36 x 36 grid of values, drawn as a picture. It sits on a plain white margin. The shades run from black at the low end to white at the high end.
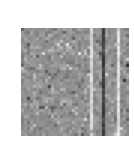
Columns 24, 28 and 33 stand out from the rest. On average the colour sits 60% of the way up the scale. There is no overall slope. The distribution is heavy-tailed on both sides.
